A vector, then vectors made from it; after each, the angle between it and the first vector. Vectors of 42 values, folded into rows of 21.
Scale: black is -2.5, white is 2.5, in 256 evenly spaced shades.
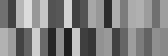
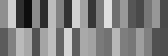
nearly opposite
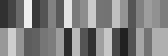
partly aligned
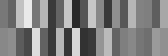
nearly parallel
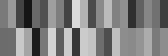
nearly opposite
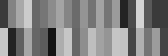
orthogonal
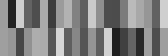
partly aligned
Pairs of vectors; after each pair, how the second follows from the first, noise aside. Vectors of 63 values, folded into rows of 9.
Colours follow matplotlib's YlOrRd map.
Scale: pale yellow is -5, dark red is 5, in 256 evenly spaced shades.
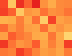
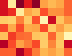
scaled up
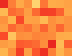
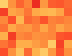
negated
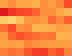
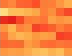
negated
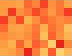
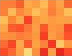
negated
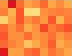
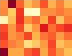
scaled up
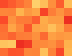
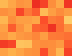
negated
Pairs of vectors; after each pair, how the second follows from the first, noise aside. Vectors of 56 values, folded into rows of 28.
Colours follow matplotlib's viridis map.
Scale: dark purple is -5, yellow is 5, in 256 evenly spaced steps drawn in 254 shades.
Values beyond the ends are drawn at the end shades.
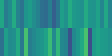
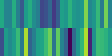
scaled up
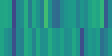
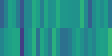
wrapped around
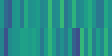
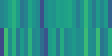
wrapped around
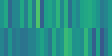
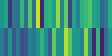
scaled up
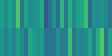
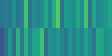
wrapped around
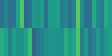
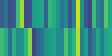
scaled up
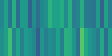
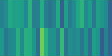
wrapped around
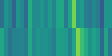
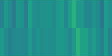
shrunk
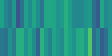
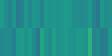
shrunk
